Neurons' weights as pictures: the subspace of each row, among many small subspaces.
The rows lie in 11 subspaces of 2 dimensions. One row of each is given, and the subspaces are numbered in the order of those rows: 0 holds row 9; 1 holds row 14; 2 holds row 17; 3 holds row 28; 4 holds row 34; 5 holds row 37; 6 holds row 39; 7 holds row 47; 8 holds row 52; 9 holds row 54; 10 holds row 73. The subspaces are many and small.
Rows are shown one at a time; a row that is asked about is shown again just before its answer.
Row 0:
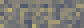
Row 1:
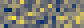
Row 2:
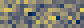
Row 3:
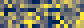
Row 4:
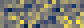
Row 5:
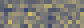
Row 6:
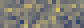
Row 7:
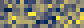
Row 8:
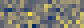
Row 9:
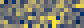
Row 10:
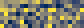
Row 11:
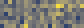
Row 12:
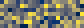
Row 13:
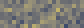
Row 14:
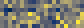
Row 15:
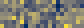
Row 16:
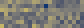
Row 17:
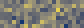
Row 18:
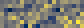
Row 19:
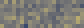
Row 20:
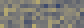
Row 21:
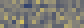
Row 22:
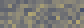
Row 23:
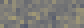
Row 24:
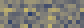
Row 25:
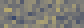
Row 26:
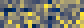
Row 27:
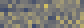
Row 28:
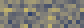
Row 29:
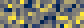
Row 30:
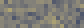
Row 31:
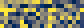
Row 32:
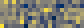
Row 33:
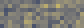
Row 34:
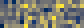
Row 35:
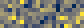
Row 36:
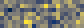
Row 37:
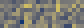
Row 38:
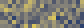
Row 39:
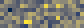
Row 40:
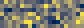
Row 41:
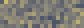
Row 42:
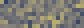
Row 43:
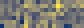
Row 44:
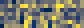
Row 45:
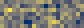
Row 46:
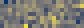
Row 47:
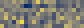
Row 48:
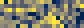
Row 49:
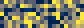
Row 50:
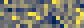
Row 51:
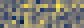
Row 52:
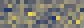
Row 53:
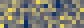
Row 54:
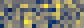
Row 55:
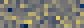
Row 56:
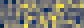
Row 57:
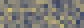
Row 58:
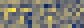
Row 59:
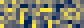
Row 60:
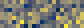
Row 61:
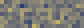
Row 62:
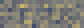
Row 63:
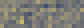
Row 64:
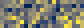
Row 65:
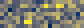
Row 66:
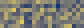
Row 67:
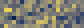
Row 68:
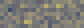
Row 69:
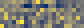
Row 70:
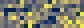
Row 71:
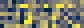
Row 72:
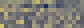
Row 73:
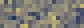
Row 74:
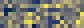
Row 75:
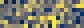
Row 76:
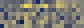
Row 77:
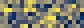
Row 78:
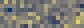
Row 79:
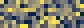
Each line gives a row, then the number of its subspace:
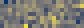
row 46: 4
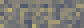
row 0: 4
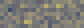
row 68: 6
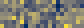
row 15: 1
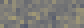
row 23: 10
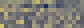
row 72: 7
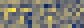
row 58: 5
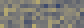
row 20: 1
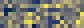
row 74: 1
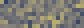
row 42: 0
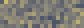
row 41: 0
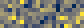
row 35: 3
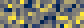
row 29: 3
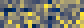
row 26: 2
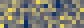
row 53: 10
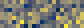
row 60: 2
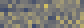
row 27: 7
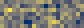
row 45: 9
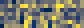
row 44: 4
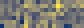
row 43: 1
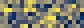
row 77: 3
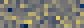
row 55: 6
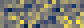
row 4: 5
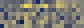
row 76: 7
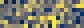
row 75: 0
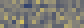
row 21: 7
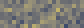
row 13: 2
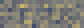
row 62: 0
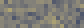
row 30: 10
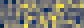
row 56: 4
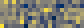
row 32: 4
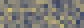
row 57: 10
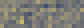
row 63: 2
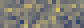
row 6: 5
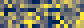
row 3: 1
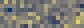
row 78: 9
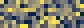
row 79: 6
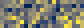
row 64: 5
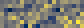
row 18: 5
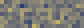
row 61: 0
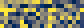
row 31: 3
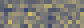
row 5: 3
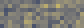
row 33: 1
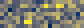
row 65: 6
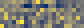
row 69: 7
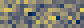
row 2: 8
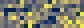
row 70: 5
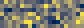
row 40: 9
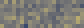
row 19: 9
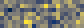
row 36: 9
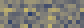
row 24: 3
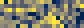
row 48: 10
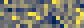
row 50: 10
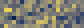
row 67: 8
